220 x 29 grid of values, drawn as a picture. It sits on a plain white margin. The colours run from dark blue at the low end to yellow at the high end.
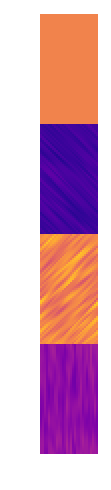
The table splits into 4 rows of 1 panel. Panel 1,1: high, flat. Panel 2,1: very low, slanting down to the right, faint in contrast. Panel 3,1: high, slanting up to the right. Panel 4,1: low, streaked downward, faint in contrast.
